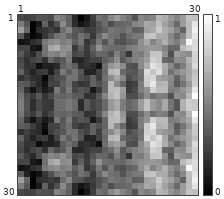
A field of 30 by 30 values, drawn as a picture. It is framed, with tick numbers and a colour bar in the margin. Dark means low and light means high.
Slope: up to the right. Stripes: upright, repeating 4 times. Mirror symmetry: top to bottom. Odd rows or columns: none. Grain: streaks running down.
